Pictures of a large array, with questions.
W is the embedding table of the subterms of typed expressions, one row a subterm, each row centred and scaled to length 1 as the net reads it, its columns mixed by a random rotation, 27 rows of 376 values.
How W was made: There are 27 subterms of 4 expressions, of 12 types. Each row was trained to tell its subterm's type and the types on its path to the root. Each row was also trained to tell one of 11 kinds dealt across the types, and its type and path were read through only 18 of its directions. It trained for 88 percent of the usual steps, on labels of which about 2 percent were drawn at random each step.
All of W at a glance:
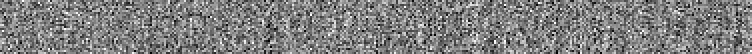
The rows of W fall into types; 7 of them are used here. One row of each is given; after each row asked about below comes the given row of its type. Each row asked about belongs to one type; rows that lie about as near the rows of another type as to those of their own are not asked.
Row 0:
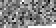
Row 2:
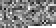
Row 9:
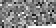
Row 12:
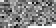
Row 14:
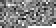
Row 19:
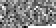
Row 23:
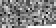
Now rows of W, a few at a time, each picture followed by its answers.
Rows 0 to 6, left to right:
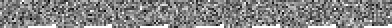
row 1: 9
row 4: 0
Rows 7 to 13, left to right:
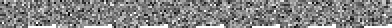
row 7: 19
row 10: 12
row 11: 9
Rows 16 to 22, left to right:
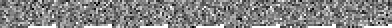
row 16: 12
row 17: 9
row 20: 12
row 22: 23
